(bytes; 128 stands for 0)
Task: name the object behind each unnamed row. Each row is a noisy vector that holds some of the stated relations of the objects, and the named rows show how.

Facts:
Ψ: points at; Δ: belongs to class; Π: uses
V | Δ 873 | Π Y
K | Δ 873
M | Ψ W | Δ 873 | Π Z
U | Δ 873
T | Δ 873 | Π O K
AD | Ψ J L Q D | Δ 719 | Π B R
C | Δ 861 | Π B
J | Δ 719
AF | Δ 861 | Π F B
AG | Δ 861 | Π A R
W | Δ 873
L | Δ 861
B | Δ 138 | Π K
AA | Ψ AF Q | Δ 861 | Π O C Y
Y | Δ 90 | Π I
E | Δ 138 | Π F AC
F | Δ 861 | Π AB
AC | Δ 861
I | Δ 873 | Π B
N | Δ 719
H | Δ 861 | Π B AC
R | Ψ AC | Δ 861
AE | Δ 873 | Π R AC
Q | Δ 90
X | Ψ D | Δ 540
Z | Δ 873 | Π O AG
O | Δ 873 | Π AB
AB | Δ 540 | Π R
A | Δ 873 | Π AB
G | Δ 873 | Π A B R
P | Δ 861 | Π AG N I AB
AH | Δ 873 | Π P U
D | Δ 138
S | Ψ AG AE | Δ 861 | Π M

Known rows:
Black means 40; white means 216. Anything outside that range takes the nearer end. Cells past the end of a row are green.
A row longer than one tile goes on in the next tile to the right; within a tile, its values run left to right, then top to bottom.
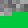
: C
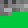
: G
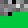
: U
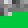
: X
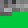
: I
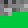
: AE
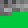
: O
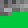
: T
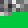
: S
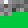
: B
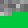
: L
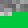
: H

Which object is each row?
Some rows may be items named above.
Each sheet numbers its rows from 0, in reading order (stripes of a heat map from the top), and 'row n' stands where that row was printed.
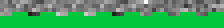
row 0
AA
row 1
V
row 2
R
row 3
R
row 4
V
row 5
D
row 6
AD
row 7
M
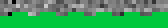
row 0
AH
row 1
P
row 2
M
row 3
AD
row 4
N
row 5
I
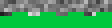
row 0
V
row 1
AC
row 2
Z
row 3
Y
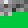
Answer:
E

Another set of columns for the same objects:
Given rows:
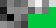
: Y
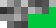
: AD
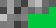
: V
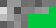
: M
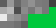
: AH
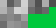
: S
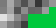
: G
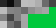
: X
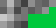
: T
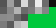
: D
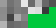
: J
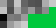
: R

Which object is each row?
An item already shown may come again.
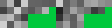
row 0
E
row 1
C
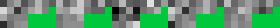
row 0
U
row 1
S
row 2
B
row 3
U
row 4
P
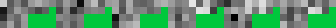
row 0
C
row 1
I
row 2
AC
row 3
J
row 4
Q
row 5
N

